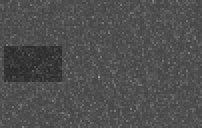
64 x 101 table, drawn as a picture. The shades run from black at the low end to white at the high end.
The middle left is the ninth with the lowest average. Overall the values sit about 30% of the way up the scale. No regular stripes run through it. In the middle left lies a patch that is lower than the rest. A few values lie far out on both sides of the bulk.
